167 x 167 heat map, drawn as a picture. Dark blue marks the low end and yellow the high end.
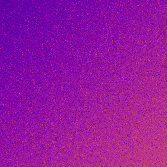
Values rise toward the bottom right. On average the colour sits 30% of the way up the scale. The ninth with the highest average is the bottom right. Neither half mirrors the other.
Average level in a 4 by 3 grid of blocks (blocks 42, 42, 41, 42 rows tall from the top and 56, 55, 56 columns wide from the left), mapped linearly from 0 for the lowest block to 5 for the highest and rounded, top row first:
0 1 2 | 1 2 3 | 2 3 4 | 3 4 5
